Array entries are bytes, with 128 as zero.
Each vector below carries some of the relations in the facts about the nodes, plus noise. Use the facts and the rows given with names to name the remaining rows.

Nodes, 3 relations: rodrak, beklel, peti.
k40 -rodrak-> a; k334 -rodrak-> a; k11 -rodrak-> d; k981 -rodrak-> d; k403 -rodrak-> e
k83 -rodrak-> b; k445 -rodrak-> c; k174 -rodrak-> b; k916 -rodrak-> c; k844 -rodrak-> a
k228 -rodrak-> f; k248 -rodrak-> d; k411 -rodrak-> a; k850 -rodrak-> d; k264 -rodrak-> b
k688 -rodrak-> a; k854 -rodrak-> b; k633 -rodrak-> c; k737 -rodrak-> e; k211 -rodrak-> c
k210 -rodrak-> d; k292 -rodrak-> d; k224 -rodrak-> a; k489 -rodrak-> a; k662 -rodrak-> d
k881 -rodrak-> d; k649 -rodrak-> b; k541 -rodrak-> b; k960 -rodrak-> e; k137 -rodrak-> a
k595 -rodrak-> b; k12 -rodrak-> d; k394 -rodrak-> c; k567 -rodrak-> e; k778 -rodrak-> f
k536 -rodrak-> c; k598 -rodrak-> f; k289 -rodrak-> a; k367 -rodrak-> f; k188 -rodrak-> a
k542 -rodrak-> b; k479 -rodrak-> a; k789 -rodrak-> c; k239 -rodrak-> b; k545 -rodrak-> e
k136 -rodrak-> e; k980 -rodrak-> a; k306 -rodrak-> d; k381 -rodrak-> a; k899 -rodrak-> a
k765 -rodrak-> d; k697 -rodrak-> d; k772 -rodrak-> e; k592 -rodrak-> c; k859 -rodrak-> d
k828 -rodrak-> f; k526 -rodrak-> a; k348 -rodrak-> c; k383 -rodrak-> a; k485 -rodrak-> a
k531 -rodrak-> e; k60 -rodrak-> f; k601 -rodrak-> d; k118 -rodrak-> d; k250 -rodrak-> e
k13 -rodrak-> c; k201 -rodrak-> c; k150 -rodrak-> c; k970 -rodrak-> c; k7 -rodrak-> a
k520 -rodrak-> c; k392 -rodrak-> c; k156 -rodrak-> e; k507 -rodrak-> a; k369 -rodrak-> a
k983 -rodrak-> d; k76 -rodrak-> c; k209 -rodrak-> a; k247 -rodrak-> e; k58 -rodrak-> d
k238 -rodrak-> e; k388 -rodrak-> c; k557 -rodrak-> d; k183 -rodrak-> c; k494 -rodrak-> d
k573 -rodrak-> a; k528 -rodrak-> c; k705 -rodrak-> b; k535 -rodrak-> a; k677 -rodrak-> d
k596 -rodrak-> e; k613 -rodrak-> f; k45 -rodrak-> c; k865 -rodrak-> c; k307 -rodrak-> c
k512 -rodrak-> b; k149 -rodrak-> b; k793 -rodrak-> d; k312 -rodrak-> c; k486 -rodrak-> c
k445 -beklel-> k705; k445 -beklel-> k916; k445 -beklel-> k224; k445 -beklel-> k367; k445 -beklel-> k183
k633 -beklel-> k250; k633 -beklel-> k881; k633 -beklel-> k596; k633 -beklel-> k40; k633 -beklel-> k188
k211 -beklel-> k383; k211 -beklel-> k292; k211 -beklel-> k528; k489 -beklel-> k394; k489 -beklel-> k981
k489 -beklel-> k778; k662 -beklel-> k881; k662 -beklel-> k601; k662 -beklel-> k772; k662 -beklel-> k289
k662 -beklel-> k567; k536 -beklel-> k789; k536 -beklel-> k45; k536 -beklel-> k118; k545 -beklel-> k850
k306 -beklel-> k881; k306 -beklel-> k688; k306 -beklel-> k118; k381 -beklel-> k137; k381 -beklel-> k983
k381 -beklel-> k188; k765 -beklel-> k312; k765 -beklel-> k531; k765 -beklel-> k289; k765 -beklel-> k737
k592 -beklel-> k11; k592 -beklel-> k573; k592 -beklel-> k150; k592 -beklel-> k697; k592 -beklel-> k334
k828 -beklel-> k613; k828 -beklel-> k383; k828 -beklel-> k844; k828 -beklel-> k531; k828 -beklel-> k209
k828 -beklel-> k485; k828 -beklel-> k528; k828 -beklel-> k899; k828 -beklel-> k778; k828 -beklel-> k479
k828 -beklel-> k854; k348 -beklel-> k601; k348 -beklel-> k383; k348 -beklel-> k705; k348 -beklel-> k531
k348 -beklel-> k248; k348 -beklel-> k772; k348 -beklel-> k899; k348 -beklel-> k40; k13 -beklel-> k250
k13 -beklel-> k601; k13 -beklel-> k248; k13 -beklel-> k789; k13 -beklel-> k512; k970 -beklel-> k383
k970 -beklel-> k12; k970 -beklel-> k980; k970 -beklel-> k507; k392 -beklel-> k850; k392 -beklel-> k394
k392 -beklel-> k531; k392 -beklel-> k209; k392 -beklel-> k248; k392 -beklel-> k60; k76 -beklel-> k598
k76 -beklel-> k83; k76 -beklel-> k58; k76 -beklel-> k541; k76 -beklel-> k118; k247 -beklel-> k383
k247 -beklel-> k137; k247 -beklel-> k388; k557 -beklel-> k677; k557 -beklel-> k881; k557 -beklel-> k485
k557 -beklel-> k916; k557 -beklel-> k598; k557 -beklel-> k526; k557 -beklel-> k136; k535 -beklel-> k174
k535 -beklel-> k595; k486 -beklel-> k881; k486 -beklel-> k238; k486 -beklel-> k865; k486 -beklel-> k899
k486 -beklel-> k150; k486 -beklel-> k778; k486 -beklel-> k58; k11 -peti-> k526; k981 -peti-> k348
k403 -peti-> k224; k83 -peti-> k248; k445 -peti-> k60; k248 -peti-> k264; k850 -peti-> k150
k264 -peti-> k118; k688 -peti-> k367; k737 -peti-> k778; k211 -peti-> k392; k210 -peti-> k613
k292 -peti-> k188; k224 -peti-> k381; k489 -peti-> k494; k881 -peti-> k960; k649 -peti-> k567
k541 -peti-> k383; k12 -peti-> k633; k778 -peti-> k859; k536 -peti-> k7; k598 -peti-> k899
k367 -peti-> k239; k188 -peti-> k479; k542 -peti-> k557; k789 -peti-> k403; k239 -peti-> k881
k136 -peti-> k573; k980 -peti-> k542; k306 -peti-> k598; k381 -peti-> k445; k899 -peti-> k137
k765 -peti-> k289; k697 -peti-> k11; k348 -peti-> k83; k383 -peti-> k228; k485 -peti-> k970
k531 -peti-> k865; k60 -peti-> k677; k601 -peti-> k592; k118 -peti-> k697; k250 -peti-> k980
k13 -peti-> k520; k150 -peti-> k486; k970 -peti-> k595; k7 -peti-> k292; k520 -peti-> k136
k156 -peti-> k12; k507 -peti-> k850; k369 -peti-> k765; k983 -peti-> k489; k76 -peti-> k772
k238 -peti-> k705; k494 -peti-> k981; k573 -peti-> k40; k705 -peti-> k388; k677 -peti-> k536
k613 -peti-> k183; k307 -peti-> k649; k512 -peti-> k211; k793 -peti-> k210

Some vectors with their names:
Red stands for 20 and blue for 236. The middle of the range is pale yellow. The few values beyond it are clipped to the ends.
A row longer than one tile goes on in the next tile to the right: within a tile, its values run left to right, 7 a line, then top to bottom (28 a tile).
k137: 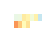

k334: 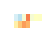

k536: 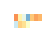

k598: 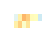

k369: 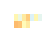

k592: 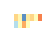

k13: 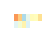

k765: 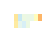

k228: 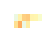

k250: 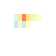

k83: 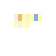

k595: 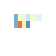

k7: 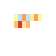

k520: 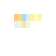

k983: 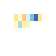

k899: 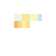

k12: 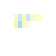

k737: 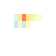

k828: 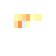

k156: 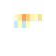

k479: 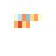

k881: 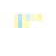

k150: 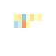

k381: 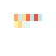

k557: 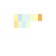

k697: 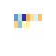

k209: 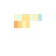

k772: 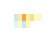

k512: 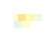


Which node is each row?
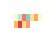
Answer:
k188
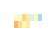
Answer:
k507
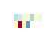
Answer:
k535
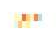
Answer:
k60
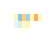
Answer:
k677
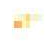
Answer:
k411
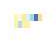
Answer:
k981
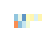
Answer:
k118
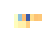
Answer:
k292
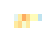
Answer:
k367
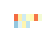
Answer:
k445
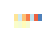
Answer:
k224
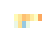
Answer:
k545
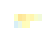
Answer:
k541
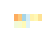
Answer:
k970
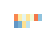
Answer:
k789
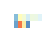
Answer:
k174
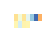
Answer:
k494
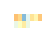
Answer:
k486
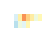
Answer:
k238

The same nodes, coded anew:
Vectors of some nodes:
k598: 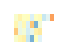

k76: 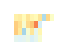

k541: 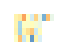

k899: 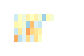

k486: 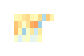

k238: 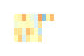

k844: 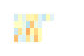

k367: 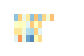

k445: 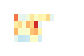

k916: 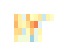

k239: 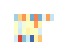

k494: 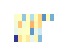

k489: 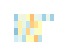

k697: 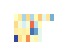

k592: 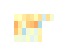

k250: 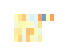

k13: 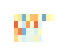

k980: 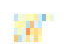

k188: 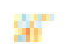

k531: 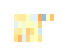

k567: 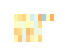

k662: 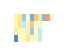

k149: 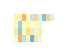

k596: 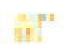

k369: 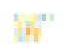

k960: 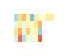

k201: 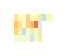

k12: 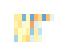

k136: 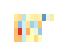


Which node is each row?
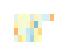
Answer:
k228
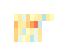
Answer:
k388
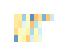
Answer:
k859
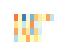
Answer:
k292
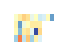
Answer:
k264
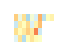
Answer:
k403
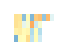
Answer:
k58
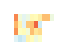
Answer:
k536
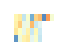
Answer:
k306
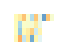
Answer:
k512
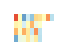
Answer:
k677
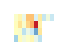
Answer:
k348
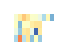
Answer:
k83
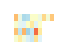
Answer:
k60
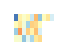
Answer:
k688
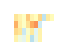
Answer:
k865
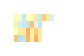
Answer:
k479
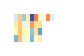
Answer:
k881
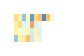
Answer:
k850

